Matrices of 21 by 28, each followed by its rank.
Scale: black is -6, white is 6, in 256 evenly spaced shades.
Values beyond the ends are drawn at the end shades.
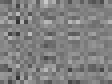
three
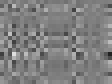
two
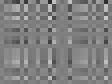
one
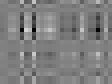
one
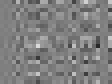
two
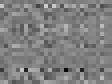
three
